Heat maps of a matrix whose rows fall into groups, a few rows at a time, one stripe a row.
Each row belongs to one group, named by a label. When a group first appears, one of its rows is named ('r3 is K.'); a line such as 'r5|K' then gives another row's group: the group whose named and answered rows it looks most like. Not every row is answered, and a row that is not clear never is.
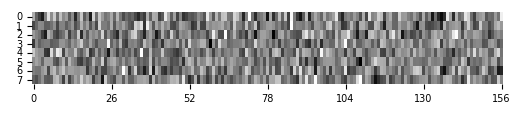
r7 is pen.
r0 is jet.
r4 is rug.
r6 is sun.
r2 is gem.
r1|jet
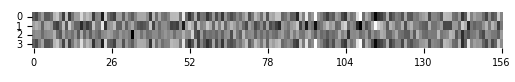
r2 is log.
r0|pen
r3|pen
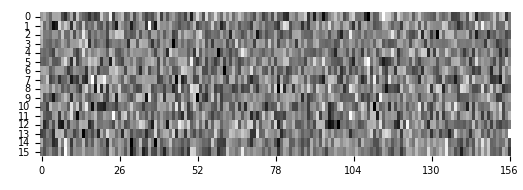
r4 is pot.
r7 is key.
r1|rug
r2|log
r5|pen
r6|log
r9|rug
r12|gem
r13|jet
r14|rug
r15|rug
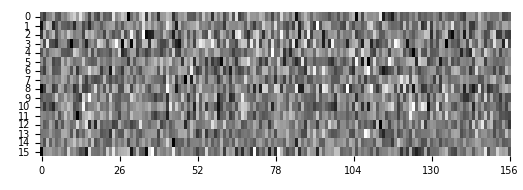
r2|sun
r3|key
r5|pot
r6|pen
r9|pot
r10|pot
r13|pen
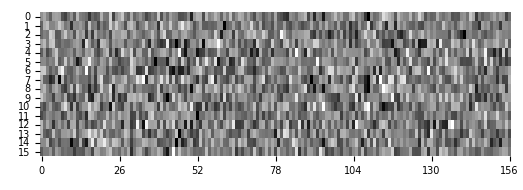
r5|pot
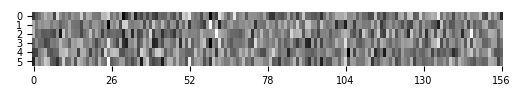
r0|rug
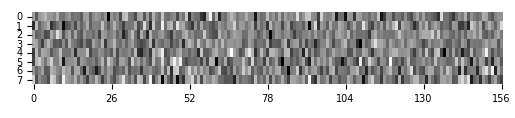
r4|sun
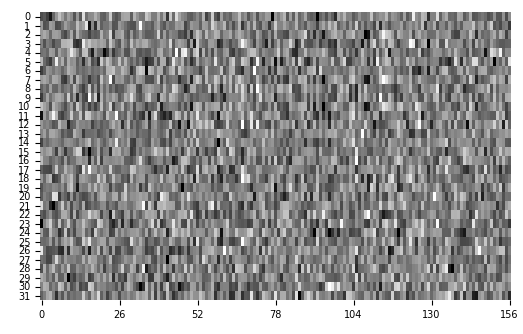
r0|pot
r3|pot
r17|pot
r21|rug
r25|pot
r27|pot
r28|sun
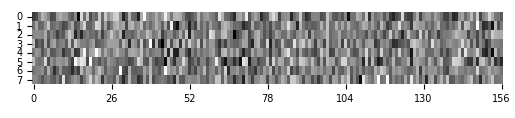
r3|sun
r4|key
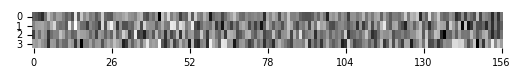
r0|pot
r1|log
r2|sun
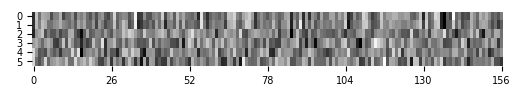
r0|sun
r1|sun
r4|gem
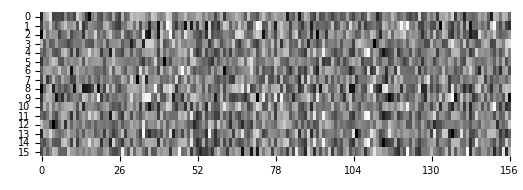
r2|sun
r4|pen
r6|log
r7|sun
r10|sun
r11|pen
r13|sun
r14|pen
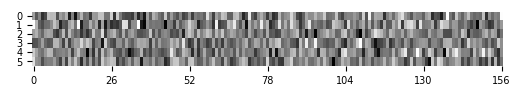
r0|jet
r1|gem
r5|log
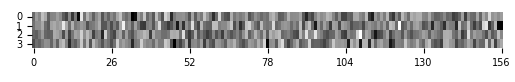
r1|sun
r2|pen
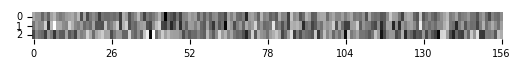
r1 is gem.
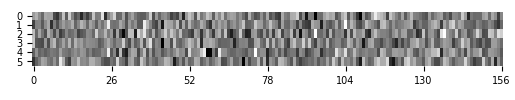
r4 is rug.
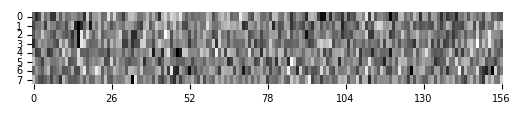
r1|jet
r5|jet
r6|key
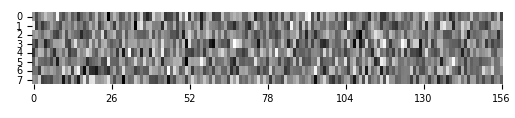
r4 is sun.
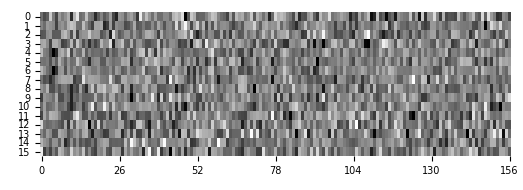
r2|pen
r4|rug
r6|rug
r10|key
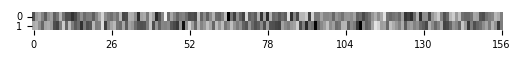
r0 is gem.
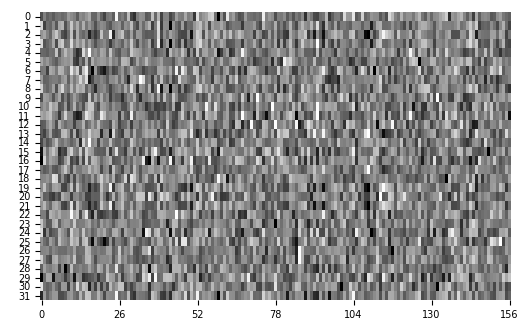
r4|pot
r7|gem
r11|pot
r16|sun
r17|pen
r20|rug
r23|jet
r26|jet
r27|jet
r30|log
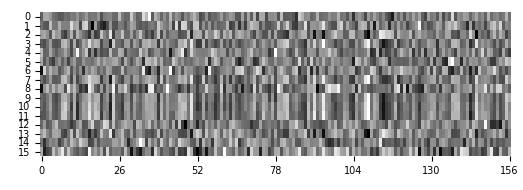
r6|sun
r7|pen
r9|pen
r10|pen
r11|pen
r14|gem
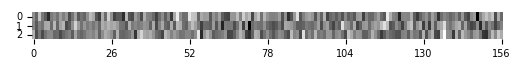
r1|log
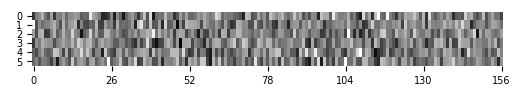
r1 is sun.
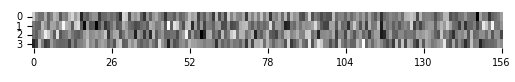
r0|gem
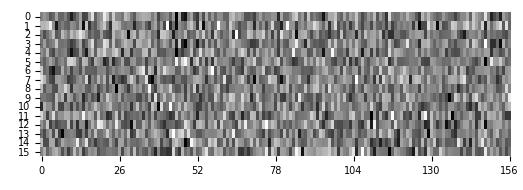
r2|gem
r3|key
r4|key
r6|rug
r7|gem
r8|rug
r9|jet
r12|key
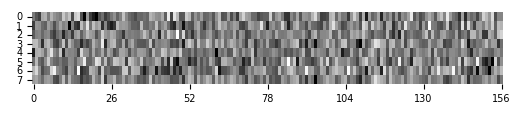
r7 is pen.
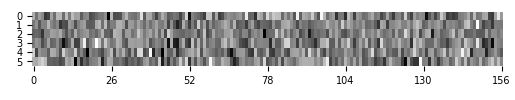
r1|key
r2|pot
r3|key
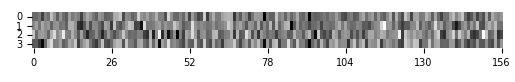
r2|sun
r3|pot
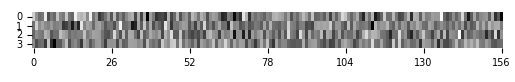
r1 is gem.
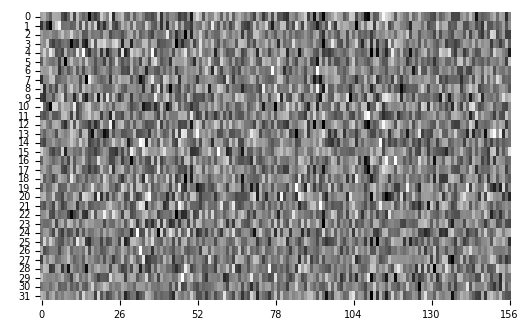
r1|pot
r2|sun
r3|key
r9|jet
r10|jet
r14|gem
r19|key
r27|sun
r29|log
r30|key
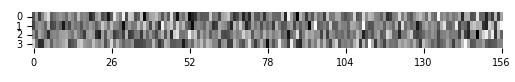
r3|jet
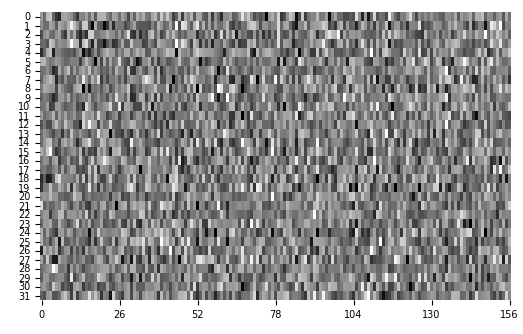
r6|rug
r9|rug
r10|jet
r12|pot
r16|key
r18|pot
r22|gem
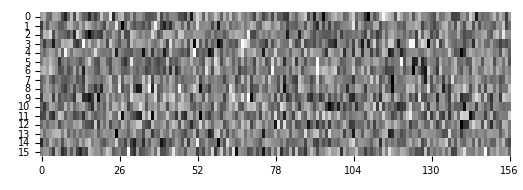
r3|pot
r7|jet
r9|jet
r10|gem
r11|jet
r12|jet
